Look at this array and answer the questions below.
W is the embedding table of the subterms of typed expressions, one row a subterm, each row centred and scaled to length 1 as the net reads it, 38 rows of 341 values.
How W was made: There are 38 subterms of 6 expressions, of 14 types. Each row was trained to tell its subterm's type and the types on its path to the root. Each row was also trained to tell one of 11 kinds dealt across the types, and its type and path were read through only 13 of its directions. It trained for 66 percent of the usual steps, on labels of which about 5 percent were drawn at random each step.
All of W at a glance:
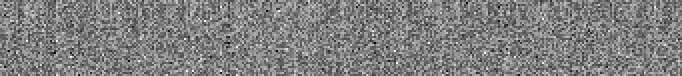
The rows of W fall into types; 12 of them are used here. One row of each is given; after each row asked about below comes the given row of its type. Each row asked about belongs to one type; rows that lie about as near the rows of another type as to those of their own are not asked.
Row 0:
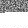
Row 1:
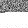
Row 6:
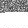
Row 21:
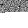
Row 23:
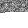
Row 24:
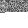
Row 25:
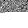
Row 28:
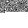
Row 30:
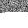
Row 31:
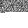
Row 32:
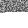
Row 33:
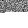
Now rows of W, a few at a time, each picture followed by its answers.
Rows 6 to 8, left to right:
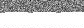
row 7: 6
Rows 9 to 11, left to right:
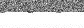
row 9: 33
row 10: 1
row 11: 6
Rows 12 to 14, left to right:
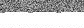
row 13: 25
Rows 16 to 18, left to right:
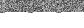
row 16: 25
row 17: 24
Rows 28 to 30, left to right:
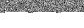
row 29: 23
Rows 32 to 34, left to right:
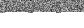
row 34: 23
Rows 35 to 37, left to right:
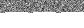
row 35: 31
